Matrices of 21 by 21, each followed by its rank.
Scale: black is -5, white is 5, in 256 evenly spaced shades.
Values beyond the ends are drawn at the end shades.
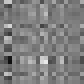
two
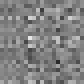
three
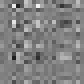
two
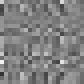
three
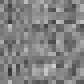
three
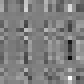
two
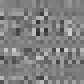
three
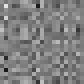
three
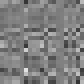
two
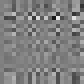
two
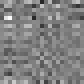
three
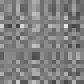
two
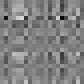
two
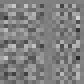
two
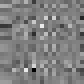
three
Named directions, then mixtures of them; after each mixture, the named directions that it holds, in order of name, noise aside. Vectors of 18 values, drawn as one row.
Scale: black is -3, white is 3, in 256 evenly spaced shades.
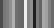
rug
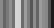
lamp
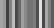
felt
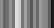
lamp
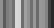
lamp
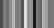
rug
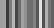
felt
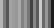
felt, lamp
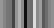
rug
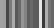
felt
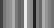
rug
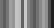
lamp, rug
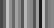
felt, rug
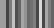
felt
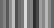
felt, rug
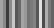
felt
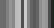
lamp, rug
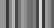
felt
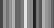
rug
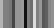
rug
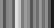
lamp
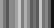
felt, lamp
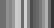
lamp, rug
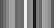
rug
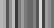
felt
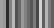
felt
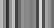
felt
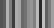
felt
